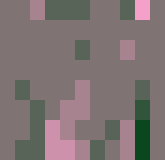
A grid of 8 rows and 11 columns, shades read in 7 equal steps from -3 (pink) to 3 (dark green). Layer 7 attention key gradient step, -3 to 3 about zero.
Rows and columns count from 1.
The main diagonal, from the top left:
0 0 0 0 0 -1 0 0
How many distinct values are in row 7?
5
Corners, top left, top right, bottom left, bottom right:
0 0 0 0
